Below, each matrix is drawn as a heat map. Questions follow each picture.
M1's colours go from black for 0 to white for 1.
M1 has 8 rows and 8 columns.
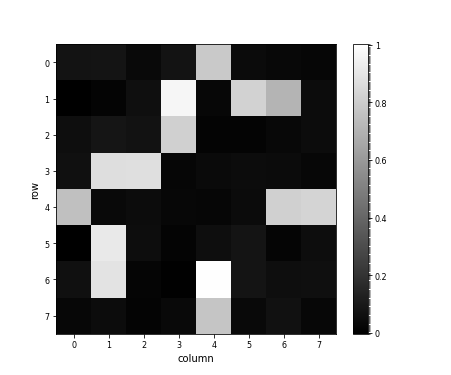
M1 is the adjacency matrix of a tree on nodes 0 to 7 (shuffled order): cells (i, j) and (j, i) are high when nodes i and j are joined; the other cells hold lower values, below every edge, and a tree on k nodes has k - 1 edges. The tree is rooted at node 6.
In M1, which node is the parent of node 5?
1
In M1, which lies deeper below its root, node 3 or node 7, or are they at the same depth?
the same depth
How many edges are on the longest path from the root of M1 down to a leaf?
3
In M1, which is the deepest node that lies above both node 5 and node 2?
1
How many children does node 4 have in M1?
2
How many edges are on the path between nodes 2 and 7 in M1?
5
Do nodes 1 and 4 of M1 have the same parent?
yes
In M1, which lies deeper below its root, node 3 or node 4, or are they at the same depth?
node 3
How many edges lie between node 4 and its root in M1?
1
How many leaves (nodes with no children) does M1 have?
4
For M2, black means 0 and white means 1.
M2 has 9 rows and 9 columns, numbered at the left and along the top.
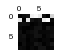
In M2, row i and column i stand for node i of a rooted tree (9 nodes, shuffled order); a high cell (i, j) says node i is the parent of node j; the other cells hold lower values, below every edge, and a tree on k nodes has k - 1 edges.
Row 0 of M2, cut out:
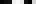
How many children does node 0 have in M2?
4
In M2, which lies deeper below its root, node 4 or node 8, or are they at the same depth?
the same depth
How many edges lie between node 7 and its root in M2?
1
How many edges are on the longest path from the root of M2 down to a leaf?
2
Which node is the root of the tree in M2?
1
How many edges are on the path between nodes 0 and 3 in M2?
1
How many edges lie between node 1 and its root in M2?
0
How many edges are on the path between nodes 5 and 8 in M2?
2
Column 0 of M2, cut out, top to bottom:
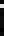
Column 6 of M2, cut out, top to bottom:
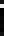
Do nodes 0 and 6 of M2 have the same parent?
yes
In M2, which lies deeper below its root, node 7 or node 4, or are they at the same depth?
node 4
